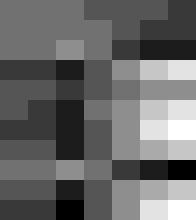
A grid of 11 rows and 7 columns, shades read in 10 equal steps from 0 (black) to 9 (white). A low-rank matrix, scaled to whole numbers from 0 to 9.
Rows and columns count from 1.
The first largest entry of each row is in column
1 1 3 7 6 7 7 7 3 7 7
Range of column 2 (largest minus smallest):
2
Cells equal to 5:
10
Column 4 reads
3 4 4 3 3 4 3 3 4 3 3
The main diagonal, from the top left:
4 4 5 3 4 7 9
